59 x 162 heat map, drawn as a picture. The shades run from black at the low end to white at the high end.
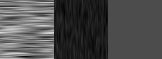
It is made of 1 by 3 panels. Panel 1,1: middling, streaked across, strong in contrast. Panel 1,2: very low, streaked downward, faint in contrast. Panel 1,3: low, flat.
